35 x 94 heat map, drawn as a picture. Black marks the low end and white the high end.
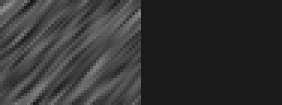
It is made of 1 by 2 panels. Panel 1,1: low, slanting up to the right. Panel 1,2: very low, flat.
